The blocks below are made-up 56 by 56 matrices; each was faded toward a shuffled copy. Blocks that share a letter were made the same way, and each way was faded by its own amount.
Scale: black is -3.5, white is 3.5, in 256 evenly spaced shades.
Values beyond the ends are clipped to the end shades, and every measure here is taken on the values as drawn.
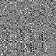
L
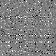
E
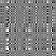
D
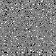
E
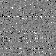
E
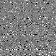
E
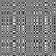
D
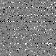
E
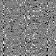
L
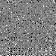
E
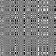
D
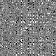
L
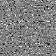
E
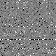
E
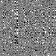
L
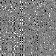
L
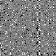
L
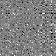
L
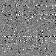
E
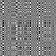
D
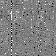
L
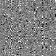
L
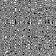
L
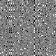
L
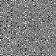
L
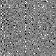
L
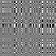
D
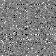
E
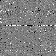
E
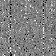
L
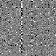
L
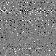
E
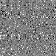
E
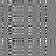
D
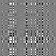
D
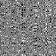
L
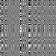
D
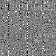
L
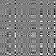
D
